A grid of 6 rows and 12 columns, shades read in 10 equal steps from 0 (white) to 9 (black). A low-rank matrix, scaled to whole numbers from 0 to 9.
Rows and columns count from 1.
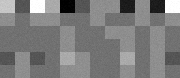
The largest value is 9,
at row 1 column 5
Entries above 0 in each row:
10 12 12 12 12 12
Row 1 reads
2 6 0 3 9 6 4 4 8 4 8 0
